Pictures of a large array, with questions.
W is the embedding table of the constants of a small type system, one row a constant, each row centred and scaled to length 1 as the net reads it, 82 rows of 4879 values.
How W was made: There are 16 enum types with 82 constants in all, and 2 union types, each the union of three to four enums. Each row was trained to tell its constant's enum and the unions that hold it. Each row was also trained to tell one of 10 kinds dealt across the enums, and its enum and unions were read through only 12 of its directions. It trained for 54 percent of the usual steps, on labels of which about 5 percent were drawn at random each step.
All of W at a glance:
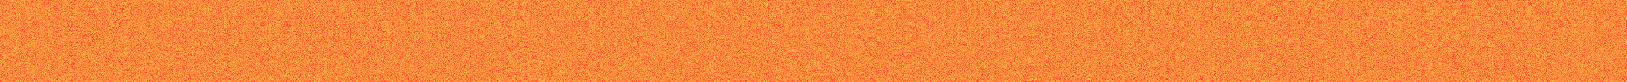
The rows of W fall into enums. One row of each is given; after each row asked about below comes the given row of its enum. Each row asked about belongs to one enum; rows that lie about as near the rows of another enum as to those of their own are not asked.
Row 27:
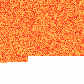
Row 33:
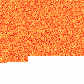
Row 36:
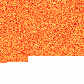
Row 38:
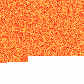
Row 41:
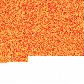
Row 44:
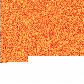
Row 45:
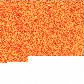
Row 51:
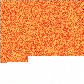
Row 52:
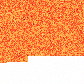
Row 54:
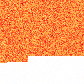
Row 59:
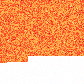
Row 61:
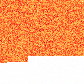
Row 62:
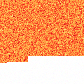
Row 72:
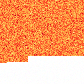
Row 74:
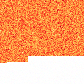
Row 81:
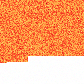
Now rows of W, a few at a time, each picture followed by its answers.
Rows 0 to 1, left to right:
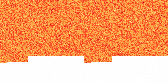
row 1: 45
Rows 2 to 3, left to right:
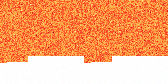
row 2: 52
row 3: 81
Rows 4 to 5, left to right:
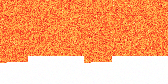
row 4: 59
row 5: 74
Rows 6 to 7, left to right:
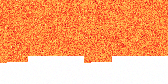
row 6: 33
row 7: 45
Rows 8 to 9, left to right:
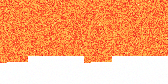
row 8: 72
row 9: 33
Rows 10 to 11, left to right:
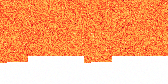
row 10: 45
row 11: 44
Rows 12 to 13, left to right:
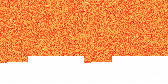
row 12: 36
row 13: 51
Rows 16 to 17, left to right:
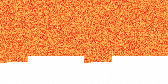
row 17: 52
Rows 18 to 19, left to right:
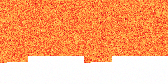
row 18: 52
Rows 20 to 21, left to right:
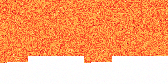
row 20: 38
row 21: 44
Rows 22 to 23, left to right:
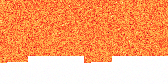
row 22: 44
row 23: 61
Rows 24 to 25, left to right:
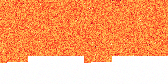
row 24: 44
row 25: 52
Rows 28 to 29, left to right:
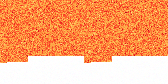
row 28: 38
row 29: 33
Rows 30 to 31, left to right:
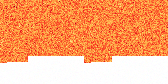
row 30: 51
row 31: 45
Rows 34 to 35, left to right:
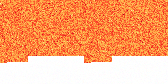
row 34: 45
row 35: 61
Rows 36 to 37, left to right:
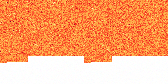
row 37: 81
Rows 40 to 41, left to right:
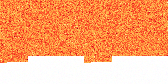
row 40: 81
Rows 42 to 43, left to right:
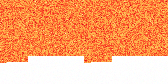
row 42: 72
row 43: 33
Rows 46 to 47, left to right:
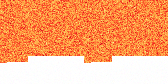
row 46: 72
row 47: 38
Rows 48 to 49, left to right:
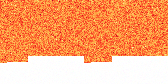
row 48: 27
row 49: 72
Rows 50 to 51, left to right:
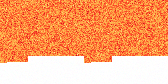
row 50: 38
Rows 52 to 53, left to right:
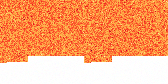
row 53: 51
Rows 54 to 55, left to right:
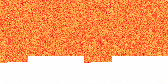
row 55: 72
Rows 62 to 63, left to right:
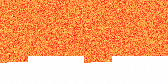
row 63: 52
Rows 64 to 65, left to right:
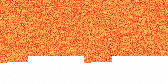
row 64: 44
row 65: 45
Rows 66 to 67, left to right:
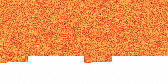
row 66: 51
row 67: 61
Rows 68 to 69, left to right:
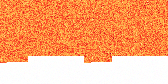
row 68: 72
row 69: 38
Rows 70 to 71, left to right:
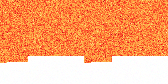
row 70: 33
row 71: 36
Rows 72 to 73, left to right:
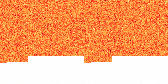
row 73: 27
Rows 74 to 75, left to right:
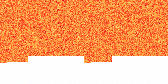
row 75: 74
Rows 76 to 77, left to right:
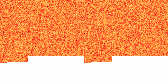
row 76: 61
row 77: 33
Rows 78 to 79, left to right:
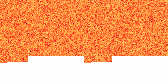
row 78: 38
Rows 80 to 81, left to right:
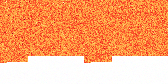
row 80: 52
